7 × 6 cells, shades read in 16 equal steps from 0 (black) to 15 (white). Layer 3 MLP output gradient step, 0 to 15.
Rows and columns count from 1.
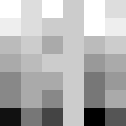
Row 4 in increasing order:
9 10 10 11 12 12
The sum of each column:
67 76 71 84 64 73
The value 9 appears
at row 4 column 5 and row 5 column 6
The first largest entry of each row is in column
1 5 2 3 4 4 4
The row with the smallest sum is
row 7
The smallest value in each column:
1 7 4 12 0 5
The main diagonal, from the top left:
15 13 10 12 7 10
